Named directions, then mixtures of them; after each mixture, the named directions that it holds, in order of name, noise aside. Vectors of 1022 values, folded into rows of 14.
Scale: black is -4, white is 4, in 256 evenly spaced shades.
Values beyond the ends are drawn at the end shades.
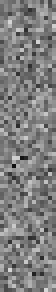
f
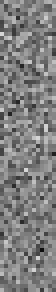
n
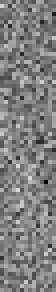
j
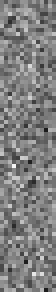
f, n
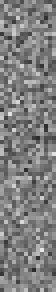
n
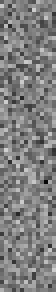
j, n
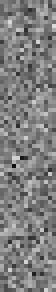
f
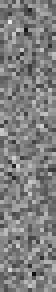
f, j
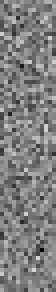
n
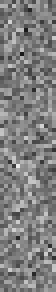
f, j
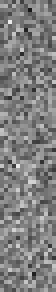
f, j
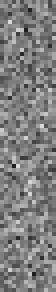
f, j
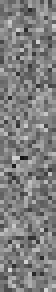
f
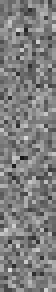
f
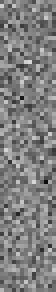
j, n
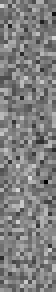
j
